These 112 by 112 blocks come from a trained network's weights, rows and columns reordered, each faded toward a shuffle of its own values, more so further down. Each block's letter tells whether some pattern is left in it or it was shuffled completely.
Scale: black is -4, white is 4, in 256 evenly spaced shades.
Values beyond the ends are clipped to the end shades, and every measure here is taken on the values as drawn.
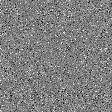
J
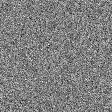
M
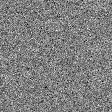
M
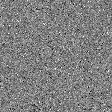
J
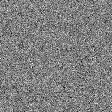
J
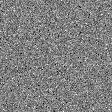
M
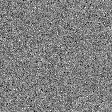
M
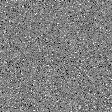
J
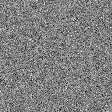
M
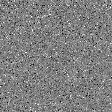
J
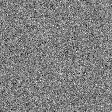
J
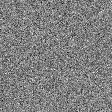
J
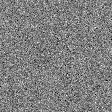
M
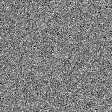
M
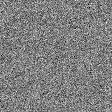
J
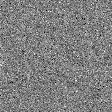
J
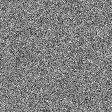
M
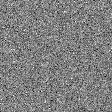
M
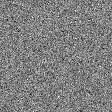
M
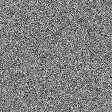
M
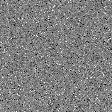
J
